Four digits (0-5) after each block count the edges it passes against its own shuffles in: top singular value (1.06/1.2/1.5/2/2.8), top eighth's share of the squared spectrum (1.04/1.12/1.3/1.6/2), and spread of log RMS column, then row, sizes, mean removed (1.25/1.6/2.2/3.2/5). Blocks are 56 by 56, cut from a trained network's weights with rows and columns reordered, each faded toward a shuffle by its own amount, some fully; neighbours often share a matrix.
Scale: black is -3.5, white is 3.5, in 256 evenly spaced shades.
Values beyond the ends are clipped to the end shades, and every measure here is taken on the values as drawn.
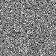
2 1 0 0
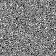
0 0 0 0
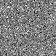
0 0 0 0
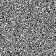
1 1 0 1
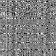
3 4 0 3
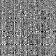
3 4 1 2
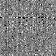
3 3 0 2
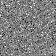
0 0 0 0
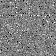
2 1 0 0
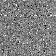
1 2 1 1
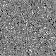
0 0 0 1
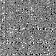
2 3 0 2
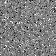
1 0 0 0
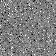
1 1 0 0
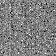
1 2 0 0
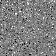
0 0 0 0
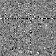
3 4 1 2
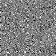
2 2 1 1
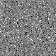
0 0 0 0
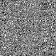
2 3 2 1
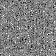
1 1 0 0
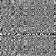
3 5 2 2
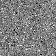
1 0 0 0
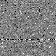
3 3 0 1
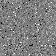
1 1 0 0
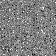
1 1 0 0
